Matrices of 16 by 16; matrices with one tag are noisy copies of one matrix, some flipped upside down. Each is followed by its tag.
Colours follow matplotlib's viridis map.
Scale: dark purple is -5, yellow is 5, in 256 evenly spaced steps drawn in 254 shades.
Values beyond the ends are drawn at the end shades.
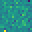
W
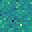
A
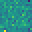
W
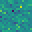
A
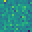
W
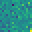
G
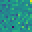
G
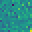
G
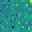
G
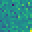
G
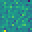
W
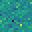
A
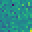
G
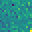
G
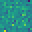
W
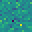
A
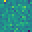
W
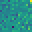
G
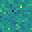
A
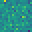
W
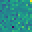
G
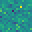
A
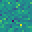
A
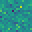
A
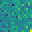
G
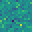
A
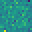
W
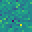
A
